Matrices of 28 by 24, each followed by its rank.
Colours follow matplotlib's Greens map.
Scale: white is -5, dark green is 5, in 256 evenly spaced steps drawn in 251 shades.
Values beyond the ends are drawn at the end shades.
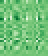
two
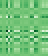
one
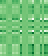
one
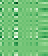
one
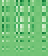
one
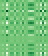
one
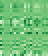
two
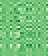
two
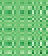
one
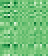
two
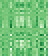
two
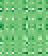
two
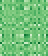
two
